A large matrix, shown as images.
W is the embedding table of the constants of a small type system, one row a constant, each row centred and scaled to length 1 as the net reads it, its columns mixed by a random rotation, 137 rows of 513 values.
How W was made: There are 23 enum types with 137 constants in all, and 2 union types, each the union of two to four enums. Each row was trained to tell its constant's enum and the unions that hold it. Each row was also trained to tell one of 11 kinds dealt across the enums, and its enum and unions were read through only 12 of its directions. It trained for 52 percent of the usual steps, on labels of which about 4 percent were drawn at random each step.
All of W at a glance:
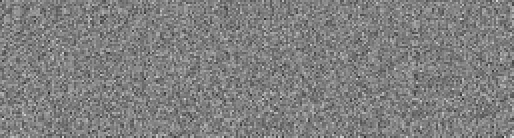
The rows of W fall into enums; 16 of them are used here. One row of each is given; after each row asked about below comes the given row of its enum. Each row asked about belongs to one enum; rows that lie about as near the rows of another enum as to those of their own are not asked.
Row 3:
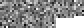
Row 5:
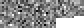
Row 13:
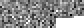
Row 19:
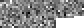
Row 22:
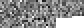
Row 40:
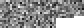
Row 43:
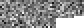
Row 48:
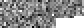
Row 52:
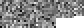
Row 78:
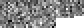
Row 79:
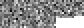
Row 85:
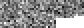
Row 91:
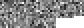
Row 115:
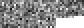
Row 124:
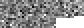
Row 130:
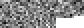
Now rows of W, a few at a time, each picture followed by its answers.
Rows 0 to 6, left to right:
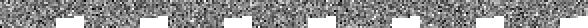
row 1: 19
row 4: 79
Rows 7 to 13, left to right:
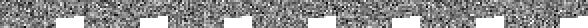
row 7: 91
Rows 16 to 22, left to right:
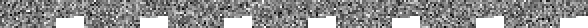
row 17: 78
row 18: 48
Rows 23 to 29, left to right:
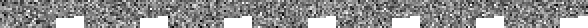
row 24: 19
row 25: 52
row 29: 85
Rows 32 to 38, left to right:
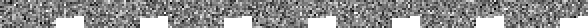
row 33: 78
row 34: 40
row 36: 13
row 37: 78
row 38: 130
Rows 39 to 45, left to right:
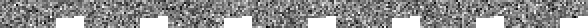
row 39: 43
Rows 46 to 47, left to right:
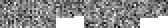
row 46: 78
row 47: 52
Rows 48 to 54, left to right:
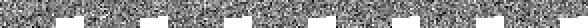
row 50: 48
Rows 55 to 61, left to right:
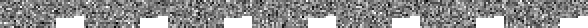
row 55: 85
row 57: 130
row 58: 91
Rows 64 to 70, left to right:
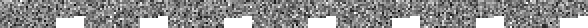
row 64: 124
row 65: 48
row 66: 91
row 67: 43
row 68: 13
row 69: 19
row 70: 85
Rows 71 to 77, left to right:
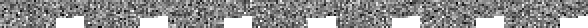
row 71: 91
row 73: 130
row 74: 3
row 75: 115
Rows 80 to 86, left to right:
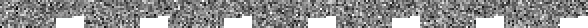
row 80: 13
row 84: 79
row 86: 79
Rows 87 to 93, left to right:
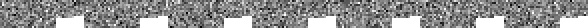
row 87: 115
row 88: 48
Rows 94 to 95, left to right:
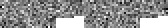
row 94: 43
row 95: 40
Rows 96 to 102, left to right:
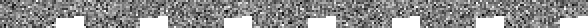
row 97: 48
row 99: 43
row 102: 43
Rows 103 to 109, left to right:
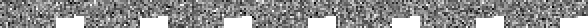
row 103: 78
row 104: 19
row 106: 19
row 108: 13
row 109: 52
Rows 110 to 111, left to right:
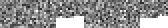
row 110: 91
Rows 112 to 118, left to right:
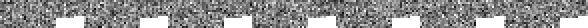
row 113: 19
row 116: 78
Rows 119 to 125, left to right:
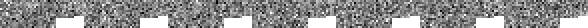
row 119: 124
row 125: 85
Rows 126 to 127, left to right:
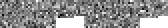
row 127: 48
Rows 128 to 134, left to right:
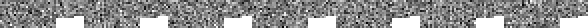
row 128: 43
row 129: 91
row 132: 124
